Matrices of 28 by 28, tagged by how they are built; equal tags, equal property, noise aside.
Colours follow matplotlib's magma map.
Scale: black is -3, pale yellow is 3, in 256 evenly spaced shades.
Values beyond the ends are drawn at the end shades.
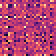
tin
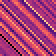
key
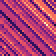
key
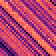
key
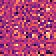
tin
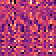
tin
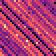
key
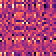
tin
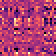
tin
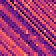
key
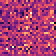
tin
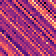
key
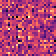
tin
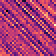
key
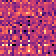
tin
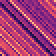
key
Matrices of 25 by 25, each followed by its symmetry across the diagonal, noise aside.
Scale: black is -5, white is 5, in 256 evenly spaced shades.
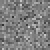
neither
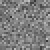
neither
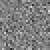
antisymmetric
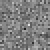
antisymmetric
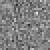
neither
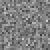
neither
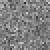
neither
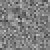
antisymmetric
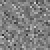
antisymmetric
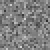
antisymmetric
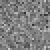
neither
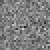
neither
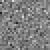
antisymmetric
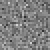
antisymmetric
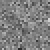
antisymmetric
